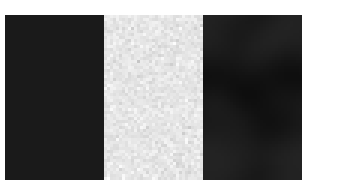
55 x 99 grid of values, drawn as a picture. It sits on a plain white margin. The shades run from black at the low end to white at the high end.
It is made of 1 by 3 panels. Panel 1,1: very low, flat. Panel 1,2: very high, fine-grained, faint in contrast. Panel 1,3: very low, smooth, faint in contrast.
